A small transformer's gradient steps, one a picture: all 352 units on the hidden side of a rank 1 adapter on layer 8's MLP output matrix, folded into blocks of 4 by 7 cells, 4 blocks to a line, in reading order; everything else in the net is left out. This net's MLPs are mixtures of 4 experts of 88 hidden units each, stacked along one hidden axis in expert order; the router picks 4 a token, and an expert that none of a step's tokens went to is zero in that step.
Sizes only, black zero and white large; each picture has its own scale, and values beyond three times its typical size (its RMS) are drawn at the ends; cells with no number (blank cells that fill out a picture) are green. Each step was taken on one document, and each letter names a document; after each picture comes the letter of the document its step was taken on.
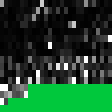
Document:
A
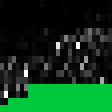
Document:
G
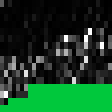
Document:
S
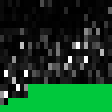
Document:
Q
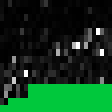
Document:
Q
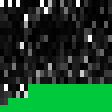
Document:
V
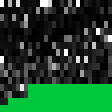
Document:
V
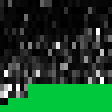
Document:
Q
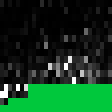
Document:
S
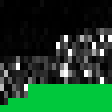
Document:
G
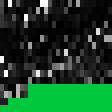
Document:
V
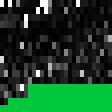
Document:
V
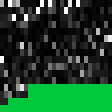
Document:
V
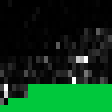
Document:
G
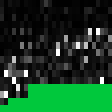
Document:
Q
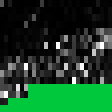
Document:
G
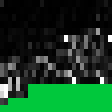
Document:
S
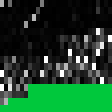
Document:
S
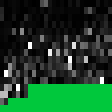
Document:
Q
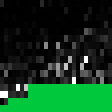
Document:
G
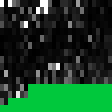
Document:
V
